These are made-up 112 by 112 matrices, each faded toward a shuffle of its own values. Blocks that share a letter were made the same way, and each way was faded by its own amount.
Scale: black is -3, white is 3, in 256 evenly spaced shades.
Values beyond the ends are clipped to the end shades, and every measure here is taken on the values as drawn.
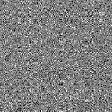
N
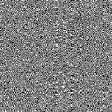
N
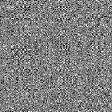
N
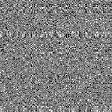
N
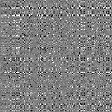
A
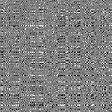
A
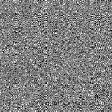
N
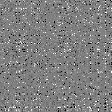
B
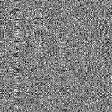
N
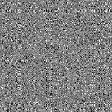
N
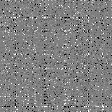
B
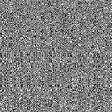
N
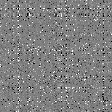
B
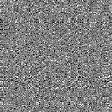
N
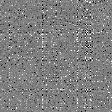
B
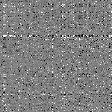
B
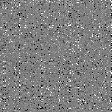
B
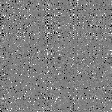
B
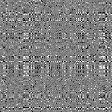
A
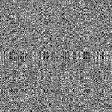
N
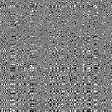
A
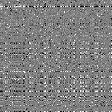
A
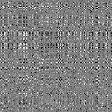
A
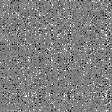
B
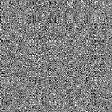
N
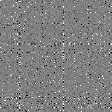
B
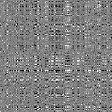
A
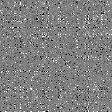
B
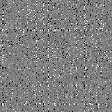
B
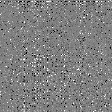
B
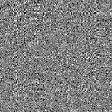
N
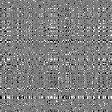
A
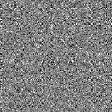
N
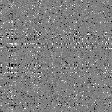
B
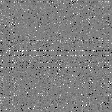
B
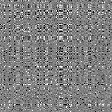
A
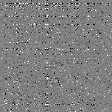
B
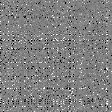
B
